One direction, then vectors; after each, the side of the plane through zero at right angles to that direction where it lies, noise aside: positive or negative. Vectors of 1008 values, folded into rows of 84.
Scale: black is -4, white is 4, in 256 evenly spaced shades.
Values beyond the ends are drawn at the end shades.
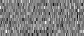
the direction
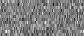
positive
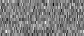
positive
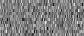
positive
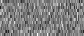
negative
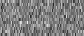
positive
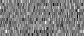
positive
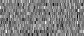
positive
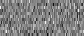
positive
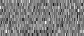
positive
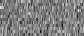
positive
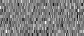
positive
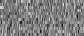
positive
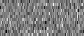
negative
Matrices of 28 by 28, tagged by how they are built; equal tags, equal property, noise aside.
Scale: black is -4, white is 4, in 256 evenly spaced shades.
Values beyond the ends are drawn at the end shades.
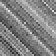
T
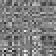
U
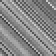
T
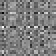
U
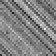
T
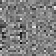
U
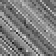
T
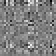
U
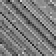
T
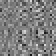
U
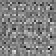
U
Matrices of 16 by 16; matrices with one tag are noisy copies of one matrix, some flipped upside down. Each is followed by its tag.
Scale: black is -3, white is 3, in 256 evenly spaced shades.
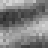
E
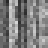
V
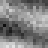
E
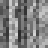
V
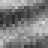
E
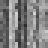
V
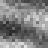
E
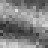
E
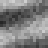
E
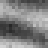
E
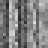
V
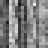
V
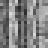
V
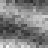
E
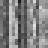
V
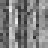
V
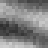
E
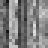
V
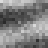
E
